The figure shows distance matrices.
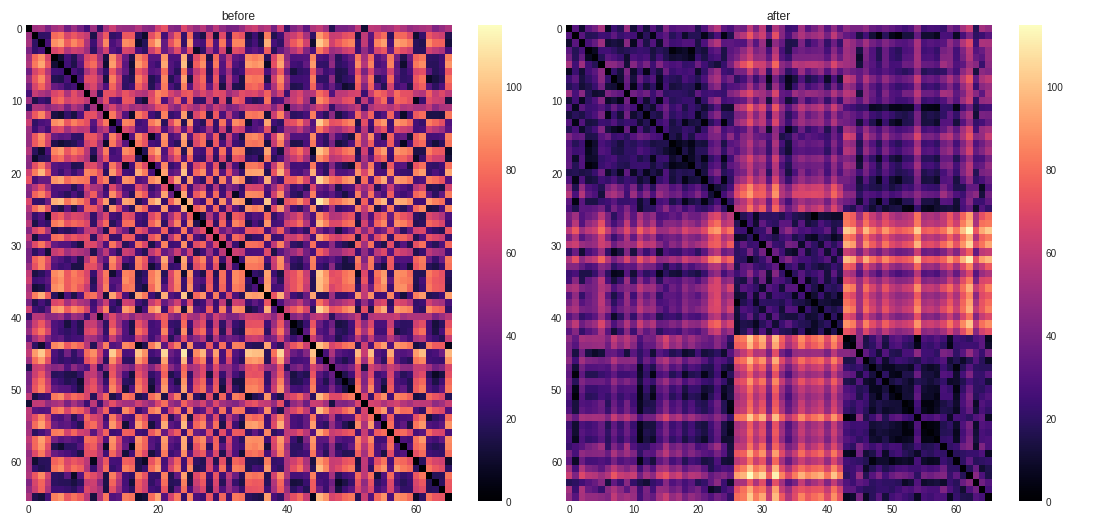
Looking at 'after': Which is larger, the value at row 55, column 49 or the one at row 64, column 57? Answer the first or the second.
the second
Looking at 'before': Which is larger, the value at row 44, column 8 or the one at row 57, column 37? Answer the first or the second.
the first
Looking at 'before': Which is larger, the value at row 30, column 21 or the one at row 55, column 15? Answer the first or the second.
the first
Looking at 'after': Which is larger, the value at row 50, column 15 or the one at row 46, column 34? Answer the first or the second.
the second
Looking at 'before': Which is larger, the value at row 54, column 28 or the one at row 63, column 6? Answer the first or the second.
the first
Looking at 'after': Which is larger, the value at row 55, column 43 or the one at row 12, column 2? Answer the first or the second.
the first
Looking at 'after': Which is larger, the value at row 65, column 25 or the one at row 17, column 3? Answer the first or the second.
the first
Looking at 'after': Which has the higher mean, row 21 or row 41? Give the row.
41
